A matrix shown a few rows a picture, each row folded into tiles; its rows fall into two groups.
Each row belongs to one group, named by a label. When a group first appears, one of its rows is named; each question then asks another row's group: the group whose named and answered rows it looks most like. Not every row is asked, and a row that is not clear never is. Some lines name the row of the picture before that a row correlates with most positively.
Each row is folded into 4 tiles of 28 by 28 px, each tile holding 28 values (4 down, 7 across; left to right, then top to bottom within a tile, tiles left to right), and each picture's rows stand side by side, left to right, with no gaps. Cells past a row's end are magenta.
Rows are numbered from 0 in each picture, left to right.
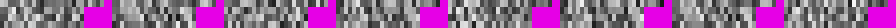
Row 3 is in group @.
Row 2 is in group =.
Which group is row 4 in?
=
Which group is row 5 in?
@
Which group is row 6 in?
@
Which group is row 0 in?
=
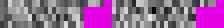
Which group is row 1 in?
=
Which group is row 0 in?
@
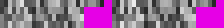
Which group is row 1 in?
@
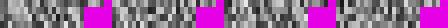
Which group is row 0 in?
@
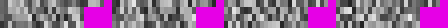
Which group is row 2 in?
=
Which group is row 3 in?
=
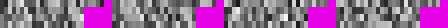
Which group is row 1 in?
@
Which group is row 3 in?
=
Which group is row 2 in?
=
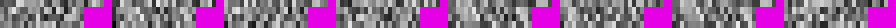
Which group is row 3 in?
=
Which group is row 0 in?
=
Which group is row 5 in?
=
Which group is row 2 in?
=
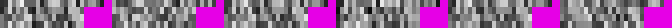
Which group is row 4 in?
@
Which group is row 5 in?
@
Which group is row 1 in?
=
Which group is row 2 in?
@
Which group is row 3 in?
@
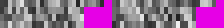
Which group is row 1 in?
@
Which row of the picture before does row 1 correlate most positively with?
5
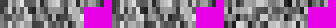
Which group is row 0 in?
@
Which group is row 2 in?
=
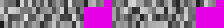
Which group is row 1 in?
=
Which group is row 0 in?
=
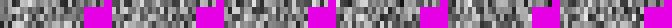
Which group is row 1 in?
=
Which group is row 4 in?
@
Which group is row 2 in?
=
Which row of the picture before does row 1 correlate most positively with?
0
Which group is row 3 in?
=
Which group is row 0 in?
=
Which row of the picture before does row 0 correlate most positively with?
0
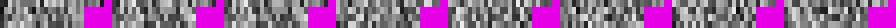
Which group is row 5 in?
=
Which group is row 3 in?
=
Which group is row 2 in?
@
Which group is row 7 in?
=
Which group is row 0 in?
@
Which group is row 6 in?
=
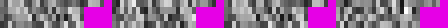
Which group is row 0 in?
@
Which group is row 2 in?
@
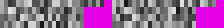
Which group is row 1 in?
=
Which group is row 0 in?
=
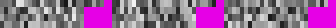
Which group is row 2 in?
=
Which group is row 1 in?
@
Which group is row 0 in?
=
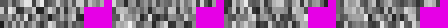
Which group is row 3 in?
@
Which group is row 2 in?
@
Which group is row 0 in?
=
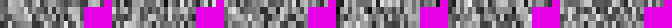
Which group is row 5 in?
=
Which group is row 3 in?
@
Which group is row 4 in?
@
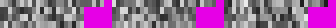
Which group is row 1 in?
=
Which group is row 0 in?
=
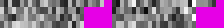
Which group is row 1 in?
@
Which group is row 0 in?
=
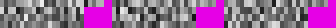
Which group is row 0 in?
=
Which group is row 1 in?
=
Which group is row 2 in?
=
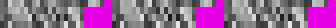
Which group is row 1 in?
@
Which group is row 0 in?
@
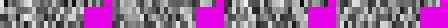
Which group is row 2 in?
@
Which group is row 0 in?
=
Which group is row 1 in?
@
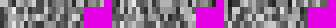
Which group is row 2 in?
=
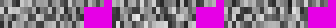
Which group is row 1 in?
=
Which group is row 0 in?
=
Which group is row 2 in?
=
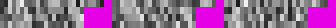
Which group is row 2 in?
=
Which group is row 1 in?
@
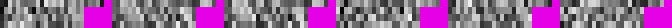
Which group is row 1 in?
@
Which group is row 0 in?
@
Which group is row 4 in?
@
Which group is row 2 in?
@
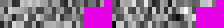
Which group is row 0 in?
=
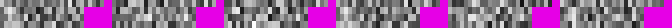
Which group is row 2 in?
=
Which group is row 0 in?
=
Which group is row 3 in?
=
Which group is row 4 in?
=
